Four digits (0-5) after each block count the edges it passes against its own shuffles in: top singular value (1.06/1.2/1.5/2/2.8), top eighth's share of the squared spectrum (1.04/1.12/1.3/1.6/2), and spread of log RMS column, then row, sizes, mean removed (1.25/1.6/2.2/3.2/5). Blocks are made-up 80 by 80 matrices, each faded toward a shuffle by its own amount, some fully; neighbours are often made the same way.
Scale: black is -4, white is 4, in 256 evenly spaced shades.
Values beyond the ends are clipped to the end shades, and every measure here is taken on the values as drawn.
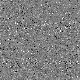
1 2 1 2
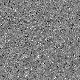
2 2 0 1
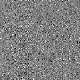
4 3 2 2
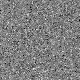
1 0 0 0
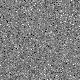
2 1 0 0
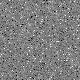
0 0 0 0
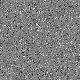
0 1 0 0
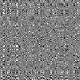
5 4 3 3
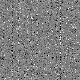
2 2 2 0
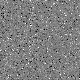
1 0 0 0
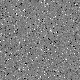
0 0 0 0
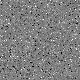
0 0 0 0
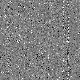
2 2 2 0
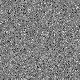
3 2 0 0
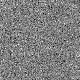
2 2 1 0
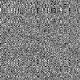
4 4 3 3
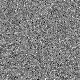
1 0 0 0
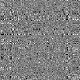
4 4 3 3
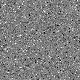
1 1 0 0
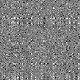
4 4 2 2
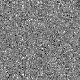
3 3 1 1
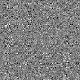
4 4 2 2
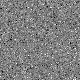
1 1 0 0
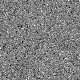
0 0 0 1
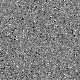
0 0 0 1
